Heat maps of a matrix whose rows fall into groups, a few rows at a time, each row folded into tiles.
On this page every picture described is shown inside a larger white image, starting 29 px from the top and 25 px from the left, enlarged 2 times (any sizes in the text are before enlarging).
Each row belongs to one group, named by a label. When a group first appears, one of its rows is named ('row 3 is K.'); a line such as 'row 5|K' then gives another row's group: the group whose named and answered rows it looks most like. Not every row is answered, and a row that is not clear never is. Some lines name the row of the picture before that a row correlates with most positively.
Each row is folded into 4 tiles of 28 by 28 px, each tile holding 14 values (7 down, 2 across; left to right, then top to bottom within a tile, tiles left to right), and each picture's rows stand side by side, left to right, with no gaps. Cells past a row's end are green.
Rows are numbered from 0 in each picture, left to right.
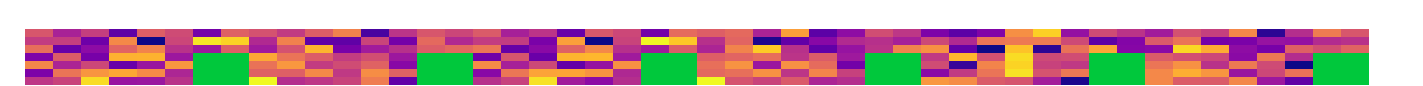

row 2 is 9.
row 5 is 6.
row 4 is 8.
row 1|6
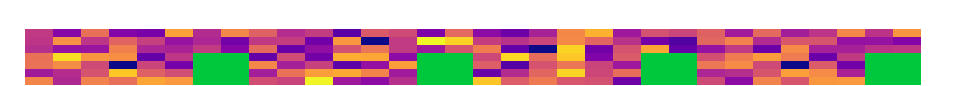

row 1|9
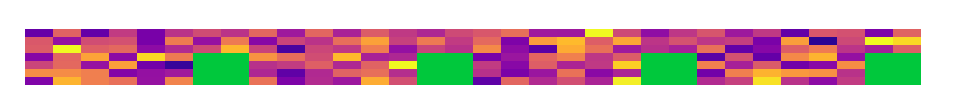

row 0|6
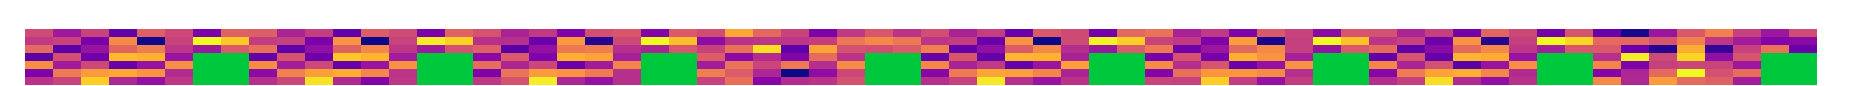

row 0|9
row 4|9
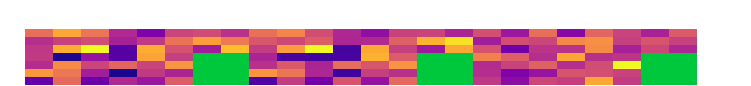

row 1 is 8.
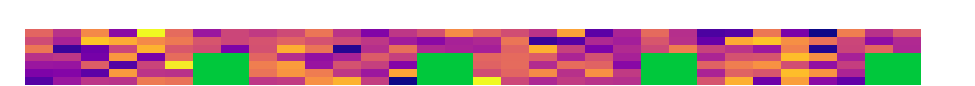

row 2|6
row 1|6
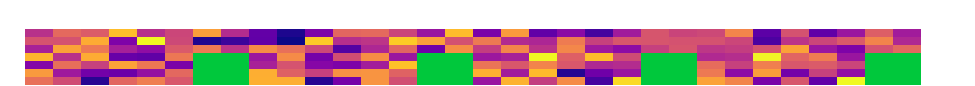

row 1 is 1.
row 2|6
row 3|6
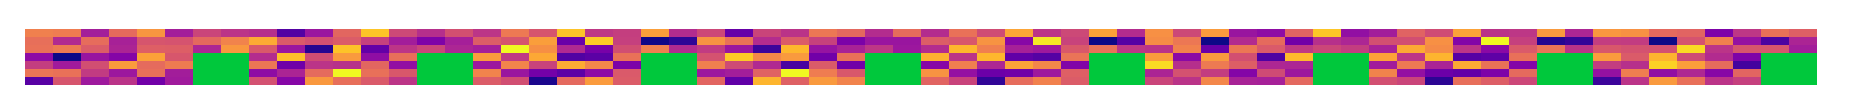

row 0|8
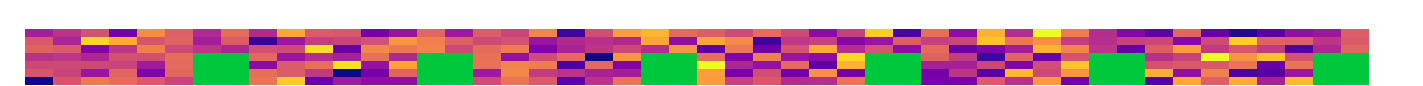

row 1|8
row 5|6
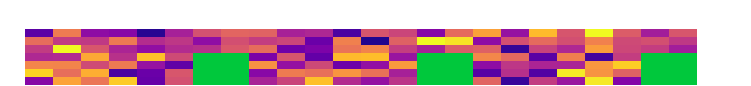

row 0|6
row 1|9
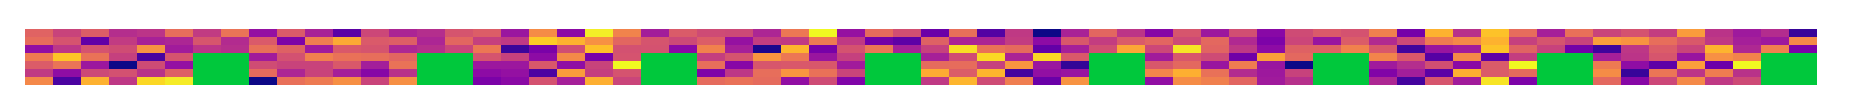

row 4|6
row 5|6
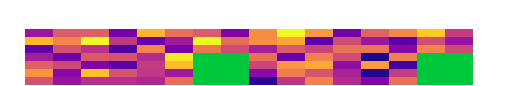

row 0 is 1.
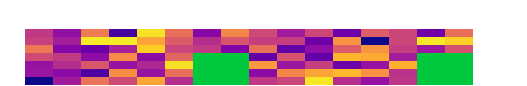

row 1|9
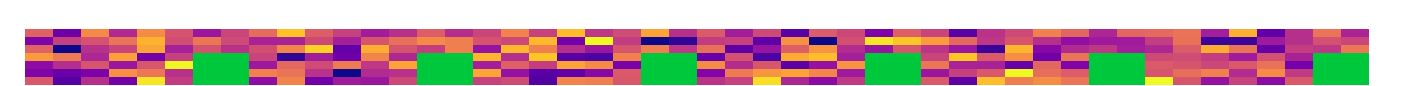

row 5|6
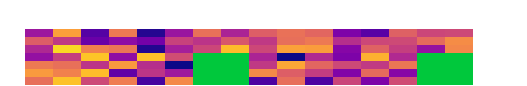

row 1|8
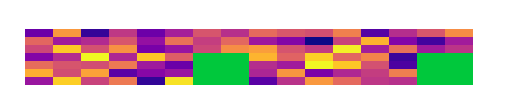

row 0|6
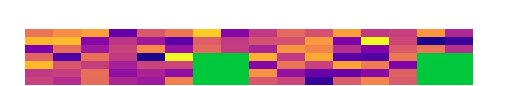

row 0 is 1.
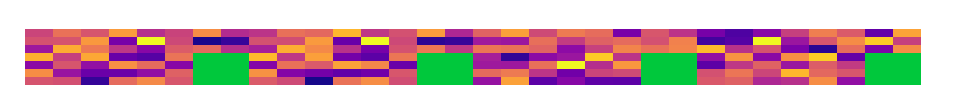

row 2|8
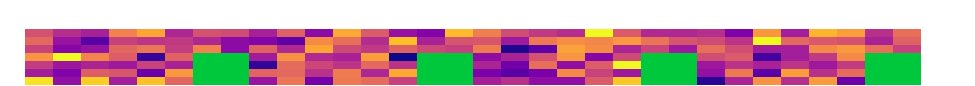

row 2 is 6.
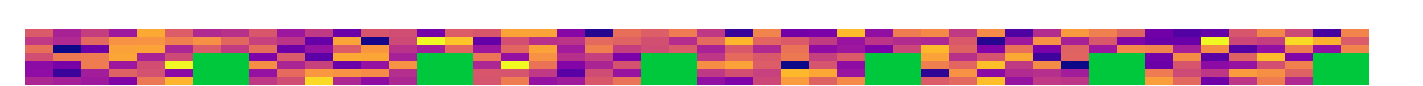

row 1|9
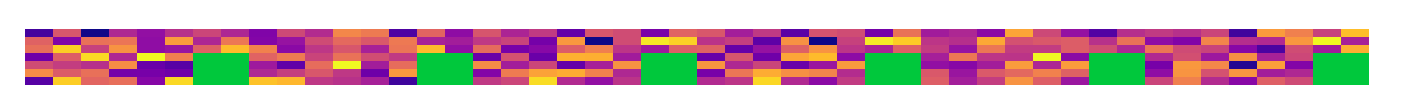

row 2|9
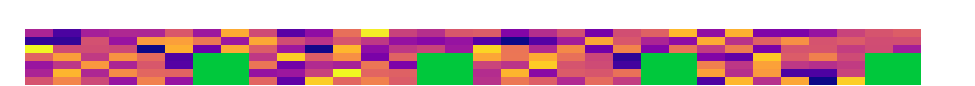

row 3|6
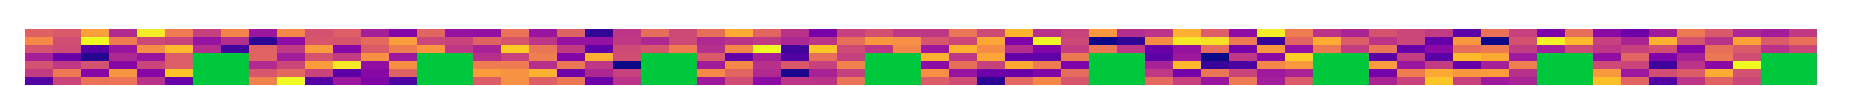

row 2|6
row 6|9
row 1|8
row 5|1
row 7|1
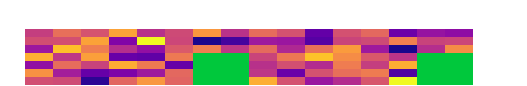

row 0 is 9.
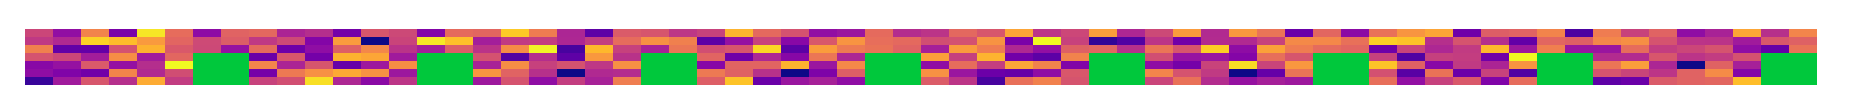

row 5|8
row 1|9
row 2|8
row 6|1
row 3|8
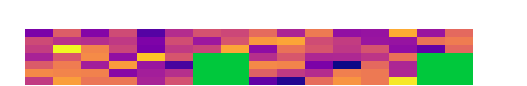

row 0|6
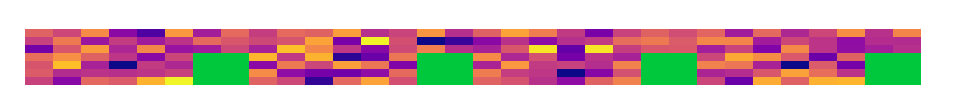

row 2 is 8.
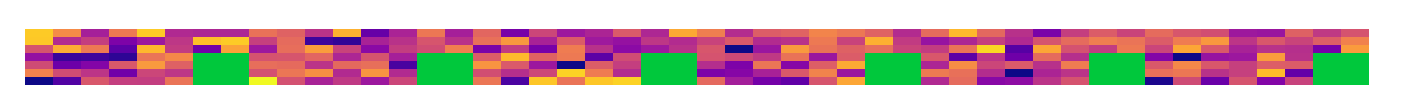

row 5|8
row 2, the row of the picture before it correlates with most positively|3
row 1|6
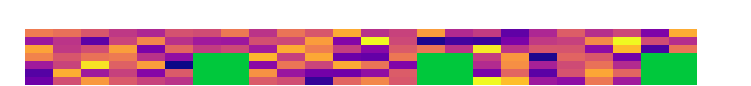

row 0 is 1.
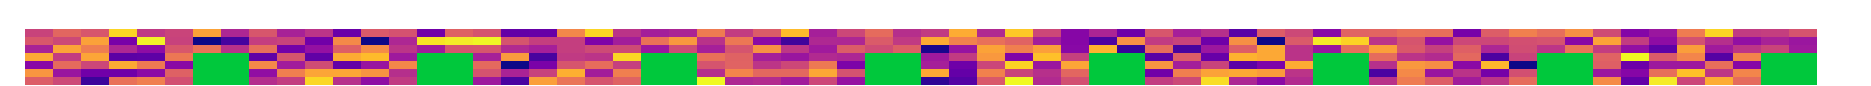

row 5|9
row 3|6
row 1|9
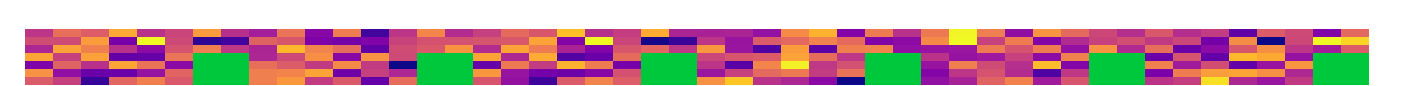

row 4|1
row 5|9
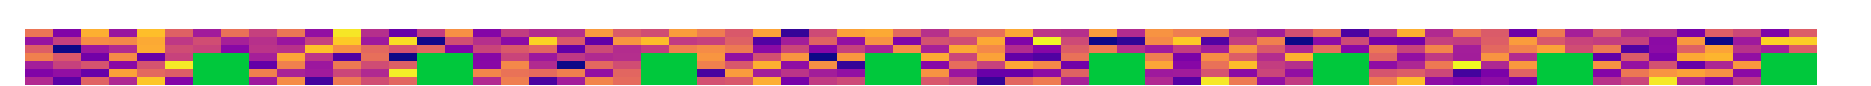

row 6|8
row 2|1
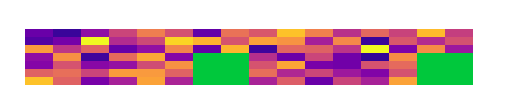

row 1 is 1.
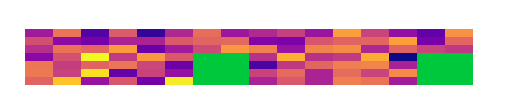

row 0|6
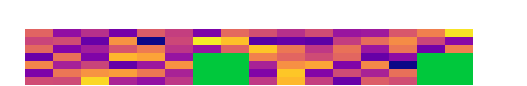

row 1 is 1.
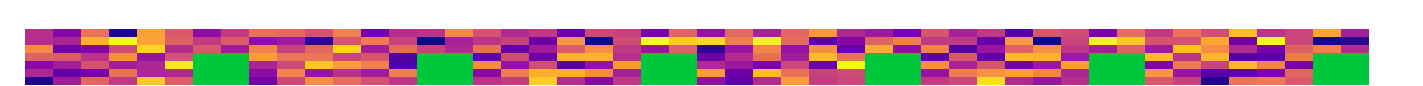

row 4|9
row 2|9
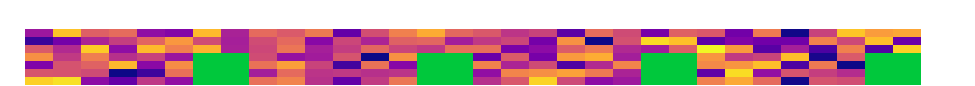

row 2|9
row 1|1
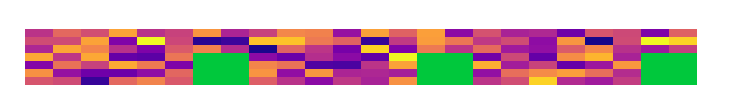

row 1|1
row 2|9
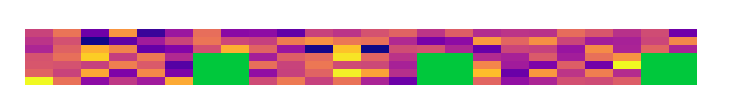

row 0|6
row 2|1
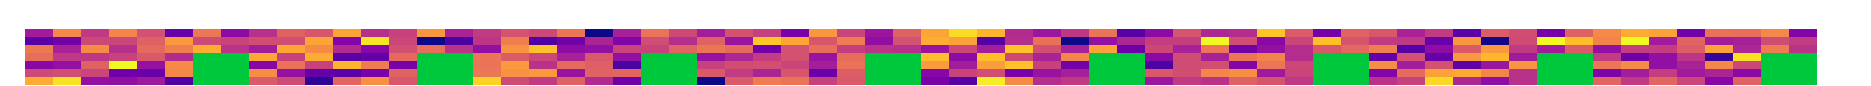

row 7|1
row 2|6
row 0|8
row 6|9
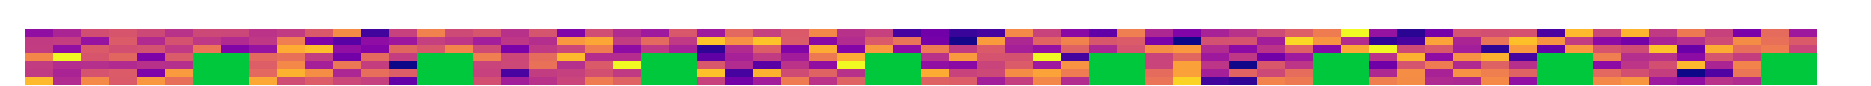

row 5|1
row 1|6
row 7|8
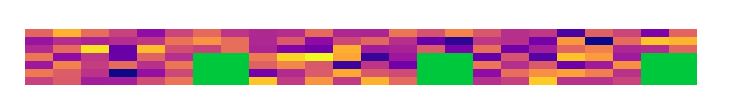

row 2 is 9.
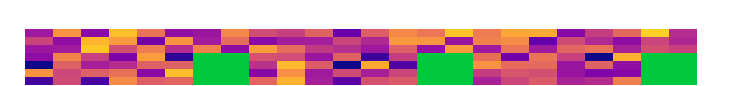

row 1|1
